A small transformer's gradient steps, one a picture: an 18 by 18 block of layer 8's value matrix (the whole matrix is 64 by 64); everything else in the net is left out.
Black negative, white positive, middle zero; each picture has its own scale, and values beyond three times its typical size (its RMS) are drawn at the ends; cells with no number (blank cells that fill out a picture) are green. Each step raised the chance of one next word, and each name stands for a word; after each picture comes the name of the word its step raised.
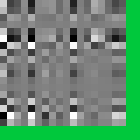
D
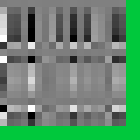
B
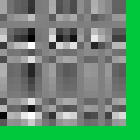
D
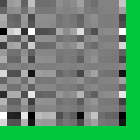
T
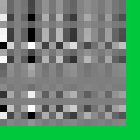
B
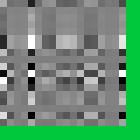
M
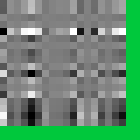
T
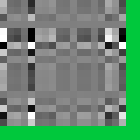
D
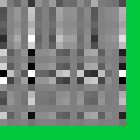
M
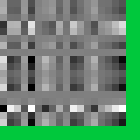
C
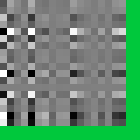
T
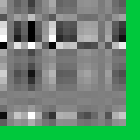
D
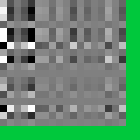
B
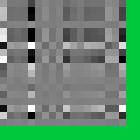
B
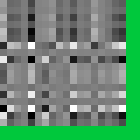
B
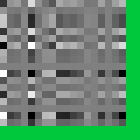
T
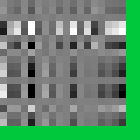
C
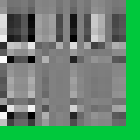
B
